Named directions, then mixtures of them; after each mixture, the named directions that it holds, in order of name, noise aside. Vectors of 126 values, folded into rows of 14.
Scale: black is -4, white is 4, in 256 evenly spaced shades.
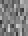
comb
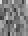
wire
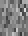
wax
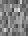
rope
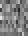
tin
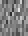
comb, rope, wire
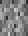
rope, wire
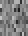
rope, tin, wax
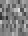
tin, wax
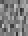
comb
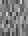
comb, rope, wire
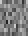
rope, tin, wire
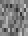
comb, rope, wax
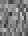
rope, tin, wax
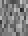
comb, rope, wax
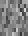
wax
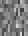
comb, tin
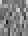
rope, wax, wire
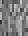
comb, rope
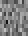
rope, tin, wire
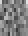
wire
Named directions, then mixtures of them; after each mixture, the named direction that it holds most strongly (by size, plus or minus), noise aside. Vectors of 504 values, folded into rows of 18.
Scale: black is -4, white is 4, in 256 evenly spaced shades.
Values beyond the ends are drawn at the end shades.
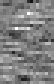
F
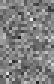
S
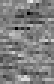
F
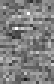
F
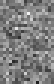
S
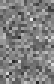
S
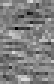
F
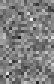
S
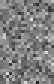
S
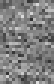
S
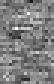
F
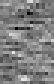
F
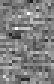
F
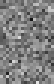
S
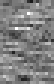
F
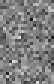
S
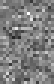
S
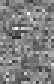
S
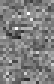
S
